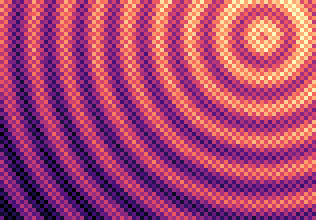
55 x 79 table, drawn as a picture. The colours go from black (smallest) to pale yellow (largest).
The halves do not mirror each other. No row or column stands out. There is an overall slope up to the top right. Rings spread out from the top right. The top right is the ninth with the highest average.
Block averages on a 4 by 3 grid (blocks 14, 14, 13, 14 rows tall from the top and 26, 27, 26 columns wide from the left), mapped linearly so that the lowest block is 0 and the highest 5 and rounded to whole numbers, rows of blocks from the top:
3 4 5 / 2 3 4 / 1 2 3 / 0 1 2
